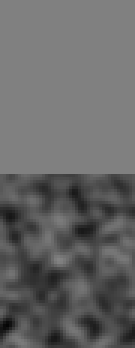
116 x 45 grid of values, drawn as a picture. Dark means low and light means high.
It is made of 2 by 1 panels. Panel 1,1: middling, flat. Panel 2,1: low, blotchy.
